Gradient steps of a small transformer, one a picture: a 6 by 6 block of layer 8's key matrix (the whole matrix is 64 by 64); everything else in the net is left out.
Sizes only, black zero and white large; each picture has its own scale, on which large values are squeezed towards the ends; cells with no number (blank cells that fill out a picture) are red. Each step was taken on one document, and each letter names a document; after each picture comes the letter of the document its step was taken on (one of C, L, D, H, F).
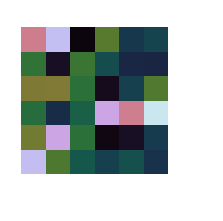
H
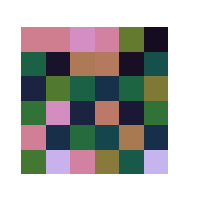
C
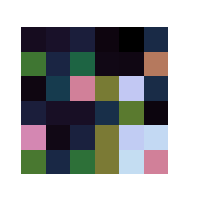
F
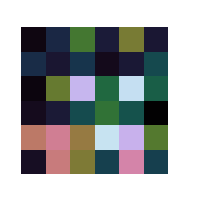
F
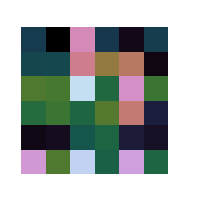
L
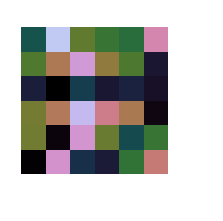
C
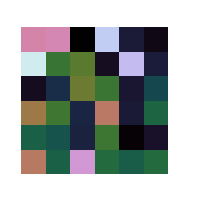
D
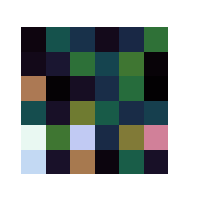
F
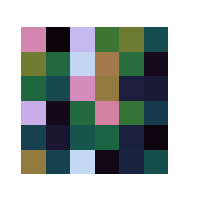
D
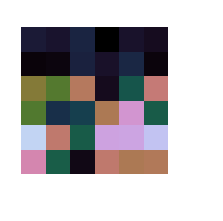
F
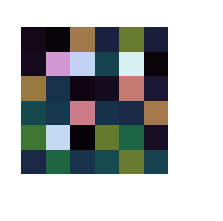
C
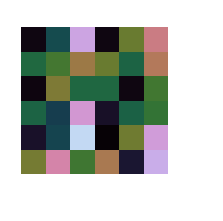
C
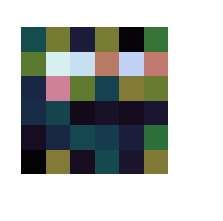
C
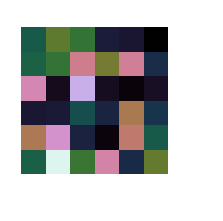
L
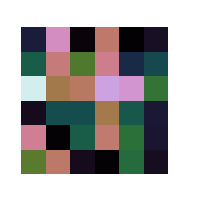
D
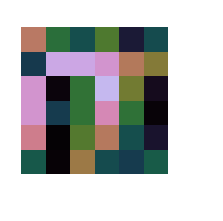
D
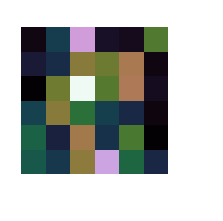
L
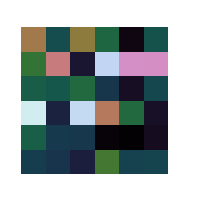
D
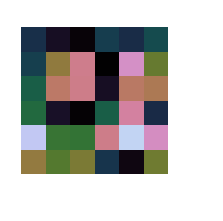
F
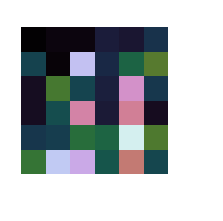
L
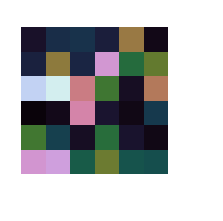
H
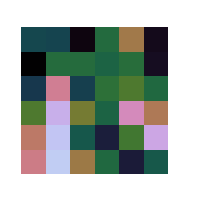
H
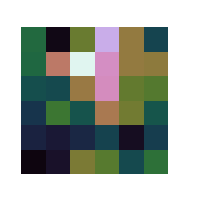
D
